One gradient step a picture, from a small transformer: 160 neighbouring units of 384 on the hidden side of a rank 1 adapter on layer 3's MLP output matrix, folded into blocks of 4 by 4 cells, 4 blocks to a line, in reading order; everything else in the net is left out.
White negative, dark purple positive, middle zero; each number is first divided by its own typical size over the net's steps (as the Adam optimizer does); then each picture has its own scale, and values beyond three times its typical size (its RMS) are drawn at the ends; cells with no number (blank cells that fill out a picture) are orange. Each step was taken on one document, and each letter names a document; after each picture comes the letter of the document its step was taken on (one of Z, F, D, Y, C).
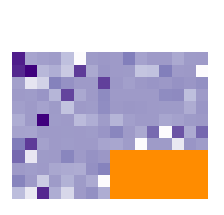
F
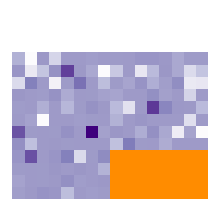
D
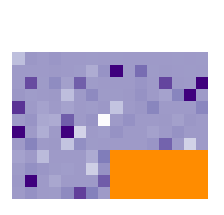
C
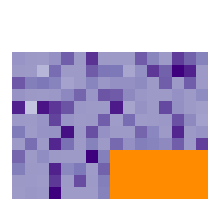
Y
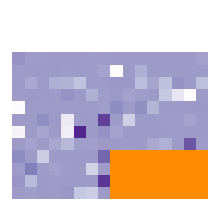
C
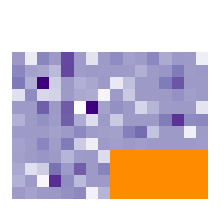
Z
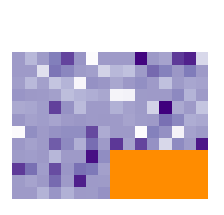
Y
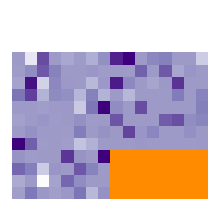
Z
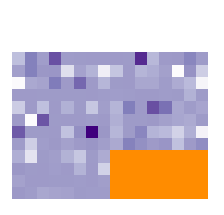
D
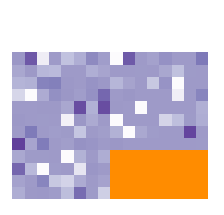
Z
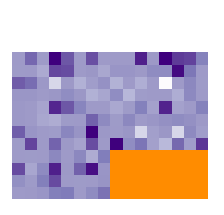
Y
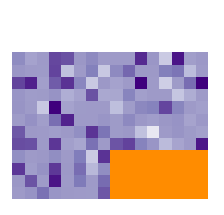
Y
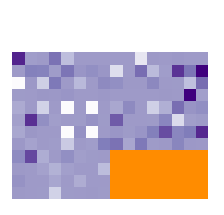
D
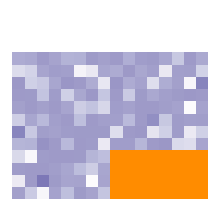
F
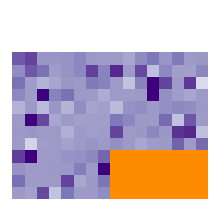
F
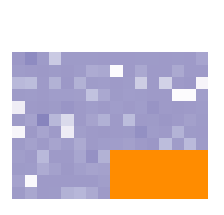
C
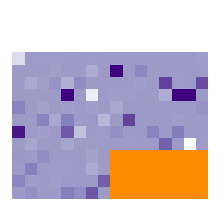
C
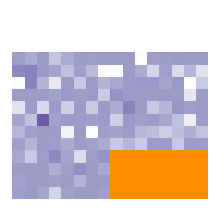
D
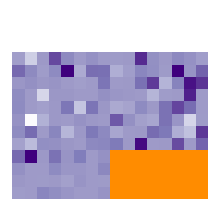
D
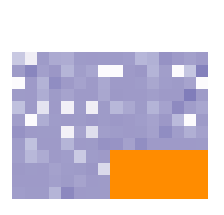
D
